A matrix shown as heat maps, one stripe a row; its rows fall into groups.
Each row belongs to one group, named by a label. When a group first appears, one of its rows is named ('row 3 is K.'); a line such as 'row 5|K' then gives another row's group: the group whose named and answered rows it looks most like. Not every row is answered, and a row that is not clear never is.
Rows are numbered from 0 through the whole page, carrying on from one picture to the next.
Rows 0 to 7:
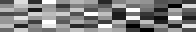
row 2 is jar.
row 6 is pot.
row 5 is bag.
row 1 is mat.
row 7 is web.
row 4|jar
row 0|bag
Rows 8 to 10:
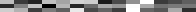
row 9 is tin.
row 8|bag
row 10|jar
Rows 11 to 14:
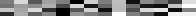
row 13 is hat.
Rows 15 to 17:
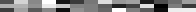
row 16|bag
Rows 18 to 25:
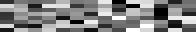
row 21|jar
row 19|bag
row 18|tin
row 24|bag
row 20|jar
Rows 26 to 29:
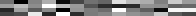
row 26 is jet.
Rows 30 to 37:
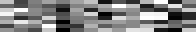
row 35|mat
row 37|mat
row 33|hat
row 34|hat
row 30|hat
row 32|mat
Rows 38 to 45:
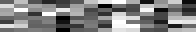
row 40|bag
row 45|jet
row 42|jet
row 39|hat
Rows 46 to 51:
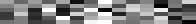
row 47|jar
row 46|pot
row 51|tin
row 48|hat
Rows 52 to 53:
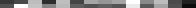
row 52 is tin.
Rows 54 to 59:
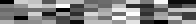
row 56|jet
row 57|tin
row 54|tin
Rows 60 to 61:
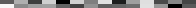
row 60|jar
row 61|hat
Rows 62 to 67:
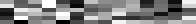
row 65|pot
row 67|jet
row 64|tin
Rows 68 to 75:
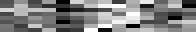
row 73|jet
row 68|jar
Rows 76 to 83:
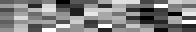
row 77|hat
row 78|pot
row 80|web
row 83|bag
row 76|jet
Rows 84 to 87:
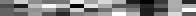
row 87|jet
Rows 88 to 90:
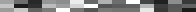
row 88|jar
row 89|bag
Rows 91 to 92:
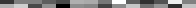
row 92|mat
